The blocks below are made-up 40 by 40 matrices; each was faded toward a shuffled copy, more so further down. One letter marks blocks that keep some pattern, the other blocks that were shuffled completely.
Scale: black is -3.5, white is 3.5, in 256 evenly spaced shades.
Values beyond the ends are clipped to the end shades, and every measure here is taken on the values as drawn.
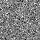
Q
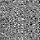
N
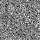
Q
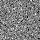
Q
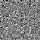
N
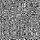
N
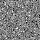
Q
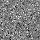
Q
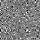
N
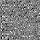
N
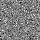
Q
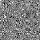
N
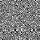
N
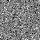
Q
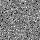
Q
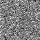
Q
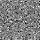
N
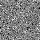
Q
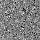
Q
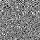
N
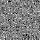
N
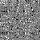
N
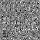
N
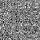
N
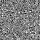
Q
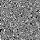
N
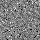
Q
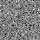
N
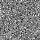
Q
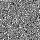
Q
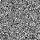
N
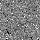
Q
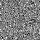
Q
